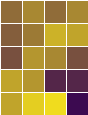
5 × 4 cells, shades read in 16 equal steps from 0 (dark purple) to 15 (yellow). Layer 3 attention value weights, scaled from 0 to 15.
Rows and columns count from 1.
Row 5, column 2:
14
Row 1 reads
7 9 7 9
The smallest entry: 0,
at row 5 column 4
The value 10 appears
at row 3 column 2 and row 4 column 2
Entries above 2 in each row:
4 4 4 2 3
